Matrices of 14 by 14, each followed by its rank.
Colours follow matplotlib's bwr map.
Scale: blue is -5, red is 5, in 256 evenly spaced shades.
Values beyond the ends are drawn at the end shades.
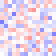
full rank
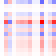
one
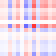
one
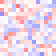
full rank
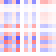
one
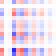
one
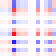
one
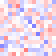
full rank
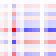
one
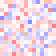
full rank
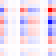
one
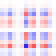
one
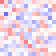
full rank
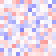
full rank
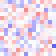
full rank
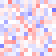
full rank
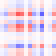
one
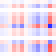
one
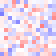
full rank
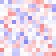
full rank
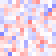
full rank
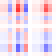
one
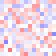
full rank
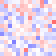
full rank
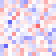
full rank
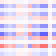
one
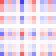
one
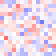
full rank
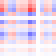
one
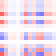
one
